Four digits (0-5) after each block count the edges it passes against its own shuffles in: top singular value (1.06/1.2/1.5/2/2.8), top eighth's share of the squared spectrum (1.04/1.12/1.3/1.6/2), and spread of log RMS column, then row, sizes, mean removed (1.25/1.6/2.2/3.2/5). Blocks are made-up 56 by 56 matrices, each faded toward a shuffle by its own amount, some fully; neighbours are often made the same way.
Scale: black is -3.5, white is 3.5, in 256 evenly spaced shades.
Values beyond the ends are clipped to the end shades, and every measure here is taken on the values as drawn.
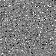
0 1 0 1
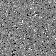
0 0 0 0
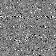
2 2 0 2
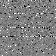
2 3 0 2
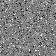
0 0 0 0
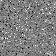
0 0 0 1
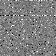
2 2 0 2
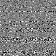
1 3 0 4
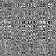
4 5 3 3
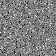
1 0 0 0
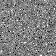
2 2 0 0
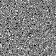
2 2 1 0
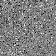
2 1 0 0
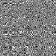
4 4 2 2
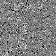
1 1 1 0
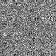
3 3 1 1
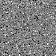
2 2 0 1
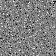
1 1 0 0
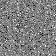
2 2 0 0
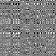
5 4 3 3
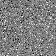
2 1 0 0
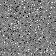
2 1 0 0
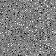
3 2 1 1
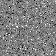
0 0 0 0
